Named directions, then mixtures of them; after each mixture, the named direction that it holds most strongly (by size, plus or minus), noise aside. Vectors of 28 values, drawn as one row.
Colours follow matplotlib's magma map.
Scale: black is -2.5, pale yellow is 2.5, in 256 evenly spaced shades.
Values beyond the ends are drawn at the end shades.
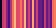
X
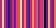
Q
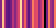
Q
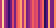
Q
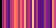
X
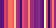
Q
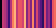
X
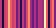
Q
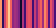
Q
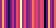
Q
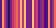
Q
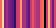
Q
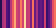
X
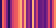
X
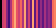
X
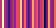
Q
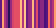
Q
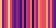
X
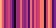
X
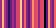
Q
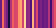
X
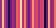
Q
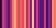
X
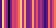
Q
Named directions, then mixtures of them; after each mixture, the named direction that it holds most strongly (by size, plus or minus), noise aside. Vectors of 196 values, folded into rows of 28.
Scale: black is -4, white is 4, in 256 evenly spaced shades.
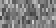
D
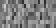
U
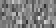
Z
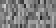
U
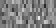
Z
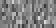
Z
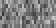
D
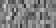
U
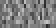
U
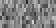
D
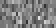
Z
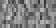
U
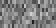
D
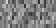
U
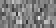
Z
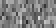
Z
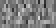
U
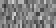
U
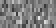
Z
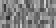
U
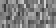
U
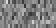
U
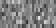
Z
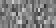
Z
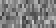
D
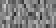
U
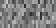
U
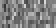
U
